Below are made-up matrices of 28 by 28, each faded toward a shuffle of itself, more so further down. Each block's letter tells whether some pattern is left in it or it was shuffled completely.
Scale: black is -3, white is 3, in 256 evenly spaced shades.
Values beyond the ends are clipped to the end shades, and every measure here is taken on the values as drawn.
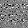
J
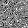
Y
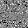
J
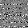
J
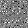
J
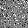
Y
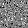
Y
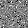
Y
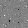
Y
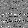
J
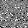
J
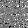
J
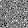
Y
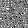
Y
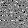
J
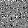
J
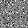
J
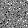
Y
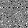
J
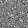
Y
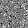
Y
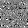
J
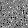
Y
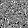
Y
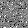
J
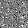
J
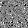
J
